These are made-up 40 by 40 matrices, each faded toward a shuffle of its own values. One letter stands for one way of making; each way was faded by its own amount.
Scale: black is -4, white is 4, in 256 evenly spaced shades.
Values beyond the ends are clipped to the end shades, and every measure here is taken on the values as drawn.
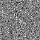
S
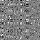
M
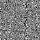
S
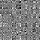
M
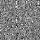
S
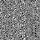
S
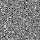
S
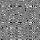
M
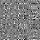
M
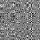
M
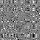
M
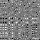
M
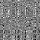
M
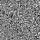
S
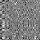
M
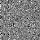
S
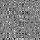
M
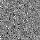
S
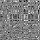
M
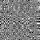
M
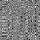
M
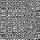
M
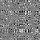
M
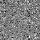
S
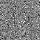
S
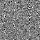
S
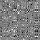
M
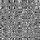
M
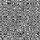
M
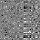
M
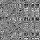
M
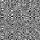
M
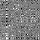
M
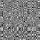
M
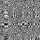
M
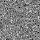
S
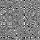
M
